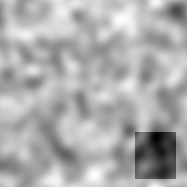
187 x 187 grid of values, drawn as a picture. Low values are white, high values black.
Odd patch: higher, in the bottom right. Roughest part: bottom right. Histogram: skewed, a long tail of high values. Average level on the scale: 30%.
